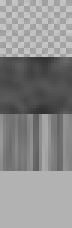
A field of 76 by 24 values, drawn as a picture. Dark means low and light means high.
It is made of 4 by 1 panels. Panel 1,1: high, checkered. Panel 2,1: low, blotchy, faint in contrast. Panel 3,1: middling, streaked downward. Panel 4,1: high, flat.
